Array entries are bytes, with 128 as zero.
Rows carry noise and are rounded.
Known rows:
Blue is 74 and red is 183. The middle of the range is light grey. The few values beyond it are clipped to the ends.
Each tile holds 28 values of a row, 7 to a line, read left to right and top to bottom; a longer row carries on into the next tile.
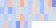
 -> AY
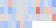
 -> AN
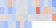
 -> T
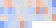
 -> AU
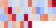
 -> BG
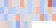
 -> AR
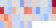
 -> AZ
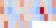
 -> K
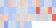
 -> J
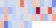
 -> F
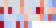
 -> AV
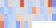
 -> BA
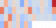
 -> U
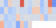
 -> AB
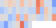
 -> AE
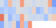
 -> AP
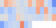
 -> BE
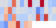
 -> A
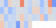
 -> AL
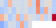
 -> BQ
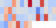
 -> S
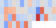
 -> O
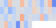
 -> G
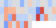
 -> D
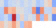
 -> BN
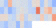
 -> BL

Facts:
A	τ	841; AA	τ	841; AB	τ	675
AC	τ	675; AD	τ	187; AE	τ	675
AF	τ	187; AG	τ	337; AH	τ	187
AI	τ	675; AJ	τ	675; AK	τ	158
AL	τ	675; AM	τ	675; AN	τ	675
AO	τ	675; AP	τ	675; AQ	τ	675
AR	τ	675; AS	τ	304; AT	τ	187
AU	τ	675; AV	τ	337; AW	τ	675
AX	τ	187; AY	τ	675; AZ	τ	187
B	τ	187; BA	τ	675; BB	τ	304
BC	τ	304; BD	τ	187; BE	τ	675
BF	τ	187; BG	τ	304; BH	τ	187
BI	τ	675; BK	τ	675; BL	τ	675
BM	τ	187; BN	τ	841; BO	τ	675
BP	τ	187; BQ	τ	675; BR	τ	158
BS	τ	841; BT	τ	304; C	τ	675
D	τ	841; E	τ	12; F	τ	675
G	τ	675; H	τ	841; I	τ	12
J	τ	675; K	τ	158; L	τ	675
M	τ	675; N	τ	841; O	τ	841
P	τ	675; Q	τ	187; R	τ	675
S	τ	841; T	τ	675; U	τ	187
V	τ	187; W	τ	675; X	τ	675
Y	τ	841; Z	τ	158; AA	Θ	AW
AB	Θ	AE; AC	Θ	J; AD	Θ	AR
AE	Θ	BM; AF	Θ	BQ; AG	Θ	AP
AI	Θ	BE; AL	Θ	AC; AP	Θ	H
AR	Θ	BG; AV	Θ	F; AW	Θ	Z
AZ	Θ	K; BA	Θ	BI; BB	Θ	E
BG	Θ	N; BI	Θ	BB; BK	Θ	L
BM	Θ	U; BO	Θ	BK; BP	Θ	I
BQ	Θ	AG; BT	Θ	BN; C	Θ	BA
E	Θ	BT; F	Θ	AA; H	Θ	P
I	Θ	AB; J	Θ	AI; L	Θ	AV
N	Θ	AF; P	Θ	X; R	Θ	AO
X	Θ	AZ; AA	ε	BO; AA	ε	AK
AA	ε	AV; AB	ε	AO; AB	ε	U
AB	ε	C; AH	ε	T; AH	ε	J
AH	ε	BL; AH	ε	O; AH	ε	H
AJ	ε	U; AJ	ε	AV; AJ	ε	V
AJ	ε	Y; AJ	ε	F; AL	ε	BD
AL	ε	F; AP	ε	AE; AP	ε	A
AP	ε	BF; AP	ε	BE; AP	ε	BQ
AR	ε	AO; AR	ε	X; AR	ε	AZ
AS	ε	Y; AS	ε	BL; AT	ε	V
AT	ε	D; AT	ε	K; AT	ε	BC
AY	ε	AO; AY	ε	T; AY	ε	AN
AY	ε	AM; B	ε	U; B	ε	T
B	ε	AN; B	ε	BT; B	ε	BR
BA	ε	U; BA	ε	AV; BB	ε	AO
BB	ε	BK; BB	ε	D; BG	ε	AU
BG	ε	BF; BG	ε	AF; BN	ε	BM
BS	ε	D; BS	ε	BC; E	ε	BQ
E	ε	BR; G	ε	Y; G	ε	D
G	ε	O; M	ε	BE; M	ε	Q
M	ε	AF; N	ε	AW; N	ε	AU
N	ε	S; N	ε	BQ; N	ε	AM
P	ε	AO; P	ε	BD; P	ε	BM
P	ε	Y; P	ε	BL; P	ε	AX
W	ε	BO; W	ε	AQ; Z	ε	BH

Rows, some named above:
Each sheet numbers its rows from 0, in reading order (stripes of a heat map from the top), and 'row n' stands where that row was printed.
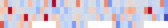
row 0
BT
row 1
AL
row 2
W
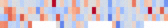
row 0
AS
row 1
AQ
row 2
F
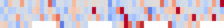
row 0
AR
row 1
BO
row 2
N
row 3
BT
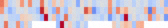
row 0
BR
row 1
B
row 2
BS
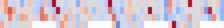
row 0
BC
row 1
BM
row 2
BO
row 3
Z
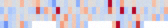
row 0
AW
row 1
BM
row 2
AG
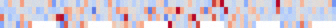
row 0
AP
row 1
H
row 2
BN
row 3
BB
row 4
BM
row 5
M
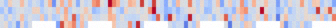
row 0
AJ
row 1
AF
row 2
AK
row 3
P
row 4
AQ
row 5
BK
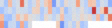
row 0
BI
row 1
BK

